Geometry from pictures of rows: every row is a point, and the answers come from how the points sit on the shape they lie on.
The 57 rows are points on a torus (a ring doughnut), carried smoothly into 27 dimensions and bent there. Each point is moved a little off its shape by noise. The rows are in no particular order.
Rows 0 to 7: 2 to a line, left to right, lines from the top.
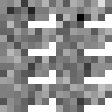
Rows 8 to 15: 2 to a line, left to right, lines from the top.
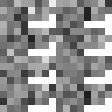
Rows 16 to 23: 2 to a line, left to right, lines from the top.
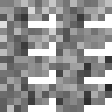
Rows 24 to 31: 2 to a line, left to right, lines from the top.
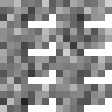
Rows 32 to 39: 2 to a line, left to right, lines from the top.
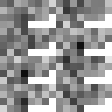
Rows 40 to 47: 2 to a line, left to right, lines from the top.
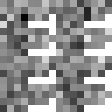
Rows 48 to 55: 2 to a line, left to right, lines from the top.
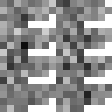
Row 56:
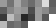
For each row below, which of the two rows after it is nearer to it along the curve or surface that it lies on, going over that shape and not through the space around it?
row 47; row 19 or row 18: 19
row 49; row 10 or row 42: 42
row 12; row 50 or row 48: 48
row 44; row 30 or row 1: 1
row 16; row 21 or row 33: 21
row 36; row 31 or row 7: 31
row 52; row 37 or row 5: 37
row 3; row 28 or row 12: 28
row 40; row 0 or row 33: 0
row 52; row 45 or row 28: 28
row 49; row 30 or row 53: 53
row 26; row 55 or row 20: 55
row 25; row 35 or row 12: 12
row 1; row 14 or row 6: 14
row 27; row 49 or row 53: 53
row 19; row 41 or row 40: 41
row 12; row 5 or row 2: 5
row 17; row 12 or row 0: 12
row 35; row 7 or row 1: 1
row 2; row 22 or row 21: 22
